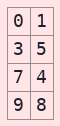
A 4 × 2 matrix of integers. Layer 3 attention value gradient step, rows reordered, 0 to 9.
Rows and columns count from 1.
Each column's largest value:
9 8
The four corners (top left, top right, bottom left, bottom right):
0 1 9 8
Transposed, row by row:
0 3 7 9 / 1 5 4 8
